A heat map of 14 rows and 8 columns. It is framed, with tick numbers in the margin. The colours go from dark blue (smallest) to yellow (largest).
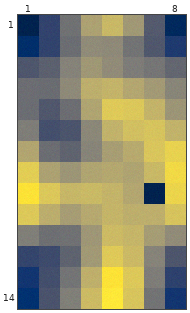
Stripes: none. Ninth with the lowest average: top left. Lone odd cells: 1, lower than its neighbours. Ninth with the highest average: bottom middle.
